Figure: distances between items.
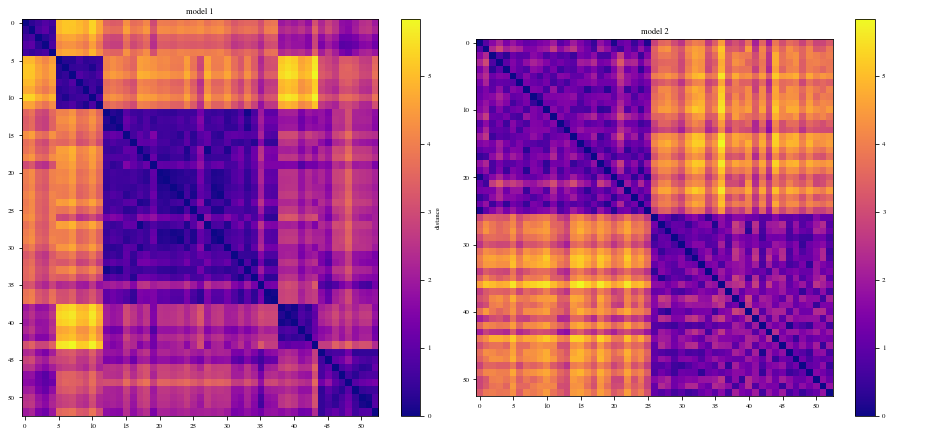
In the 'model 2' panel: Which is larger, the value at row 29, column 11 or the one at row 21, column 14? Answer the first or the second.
the first
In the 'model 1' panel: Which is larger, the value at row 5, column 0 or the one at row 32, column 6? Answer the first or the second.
the first
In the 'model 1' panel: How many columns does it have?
53
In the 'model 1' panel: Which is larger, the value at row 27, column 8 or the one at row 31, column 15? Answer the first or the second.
the first
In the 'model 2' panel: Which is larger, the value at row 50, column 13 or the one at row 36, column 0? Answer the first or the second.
the second
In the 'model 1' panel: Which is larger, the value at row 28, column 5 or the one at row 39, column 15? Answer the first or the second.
the first
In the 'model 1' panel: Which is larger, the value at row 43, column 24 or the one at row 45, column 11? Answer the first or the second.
the second
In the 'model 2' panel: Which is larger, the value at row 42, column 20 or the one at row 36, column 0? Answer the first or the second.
the second
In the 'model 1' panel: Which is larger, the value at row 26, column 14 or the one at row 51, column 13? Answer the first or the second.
the second
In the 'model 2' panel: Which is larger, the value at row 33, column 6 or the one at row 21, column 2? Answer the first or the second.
the first
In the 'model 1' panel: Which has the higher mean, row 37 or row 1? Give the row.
1
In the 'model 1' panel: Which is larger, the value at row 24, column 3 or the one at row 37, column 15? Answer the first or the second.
the first
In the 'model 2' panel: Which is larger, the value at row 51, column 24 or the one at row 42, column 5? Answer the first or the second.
the second
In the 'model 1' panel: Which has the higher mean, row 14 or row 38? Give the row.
38
